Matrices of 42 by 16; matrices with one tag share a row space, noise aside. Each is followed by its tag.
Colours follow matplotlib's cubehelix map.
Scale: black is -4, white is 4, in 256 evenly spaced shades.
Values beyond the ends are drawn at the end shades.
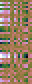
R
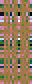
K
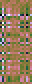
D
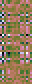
D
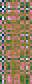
D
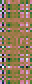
D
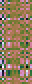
D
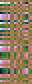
R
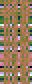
K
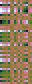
R
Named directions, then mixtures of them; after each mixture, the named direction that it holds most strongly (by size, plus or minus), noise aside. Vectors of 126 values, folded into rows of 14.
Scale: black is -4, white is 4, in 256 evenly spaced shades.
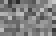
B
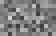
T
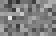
B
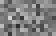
T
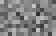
T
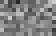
B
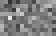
B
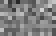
B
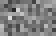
T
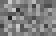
T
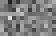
B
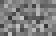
T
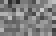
B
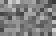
B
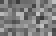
B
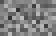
T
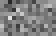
T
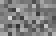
T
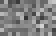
B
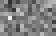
B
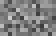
T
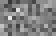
T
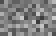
T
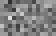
T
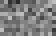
B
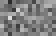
T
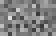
T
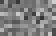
B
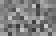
T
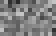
B
